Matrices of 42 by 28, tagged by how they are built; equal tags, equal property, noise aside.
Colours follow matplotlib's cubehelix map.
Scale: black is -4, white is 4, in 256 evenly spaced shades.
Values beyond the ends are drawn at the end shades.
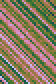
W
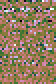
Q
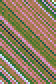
W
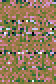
Q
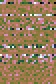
Q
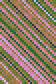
W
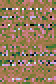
Q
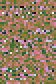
Q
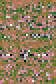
Q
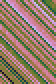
W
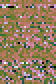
Q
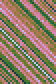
W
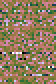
Q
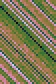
W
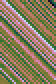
W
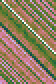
W
